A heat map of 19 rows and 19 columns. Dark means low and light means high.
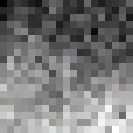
There are no regular stripes. There is an overall slope up to the bottom. The bottom left is the calmest part. The ninth with the highest average is the bottom right.
